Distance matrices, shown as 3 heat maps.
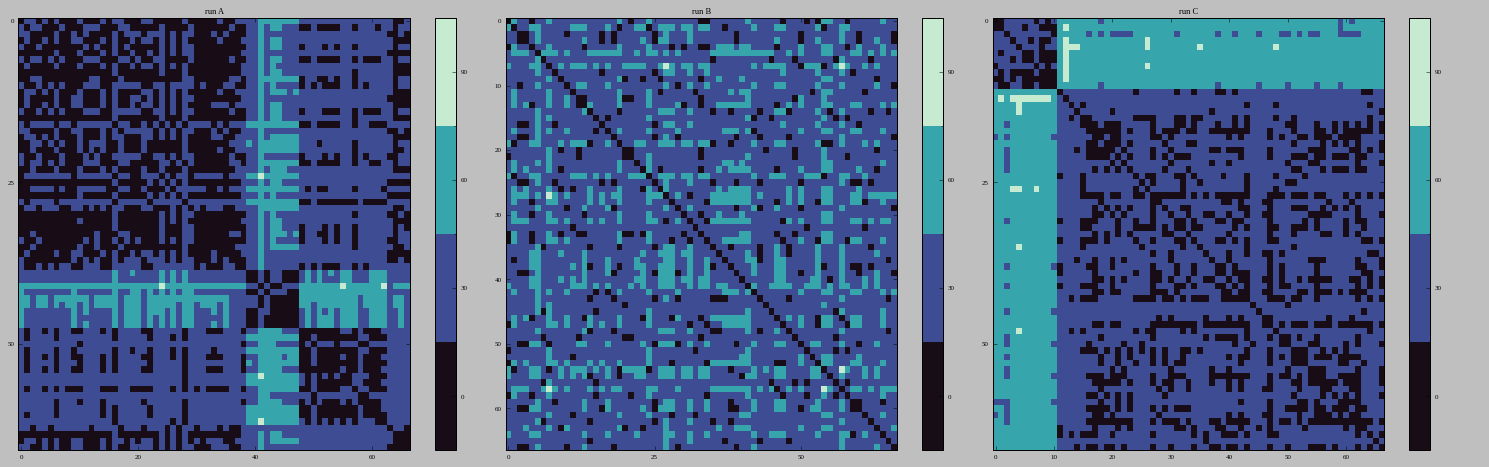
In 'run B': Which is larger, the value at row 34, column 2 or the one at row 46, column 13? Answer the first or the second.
the first
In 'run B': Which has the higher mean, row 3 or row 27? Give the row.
27
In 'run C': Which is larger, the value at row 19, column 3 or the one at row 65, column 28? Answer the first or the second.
the first
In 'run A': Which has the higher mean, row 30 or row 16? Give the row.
16
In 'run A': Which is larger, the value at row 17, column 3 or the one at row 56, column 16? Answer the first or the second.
the second
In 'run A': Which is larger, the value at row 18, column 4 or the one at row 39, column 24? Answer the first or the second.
the second
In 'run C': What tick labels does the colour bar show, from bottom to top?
0, 30, 60, 90
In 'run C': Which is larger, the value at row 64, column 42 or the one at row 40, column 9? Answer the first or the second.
the second
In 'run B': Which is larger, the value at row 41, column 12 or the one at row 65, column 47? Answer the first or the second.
the first
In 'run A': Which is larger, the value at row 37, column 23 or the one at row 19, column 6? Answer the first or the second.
the first
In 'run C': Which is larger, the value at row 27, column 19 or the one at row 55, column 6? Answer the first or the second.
the second
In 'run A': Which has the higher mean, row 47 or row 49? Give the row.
47
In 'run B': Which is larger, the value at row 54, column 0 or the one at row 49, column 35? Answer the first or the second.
the first
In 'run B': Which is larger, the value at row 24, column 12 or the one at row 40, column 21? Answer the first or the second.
the first
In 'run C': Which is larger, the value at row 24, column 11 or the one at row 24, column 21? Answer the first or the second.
the second
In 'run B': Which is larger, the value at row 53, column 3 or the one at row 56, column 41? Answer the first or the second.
the first
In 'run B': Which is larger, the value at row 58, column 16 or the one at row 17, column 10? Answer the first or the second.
the second
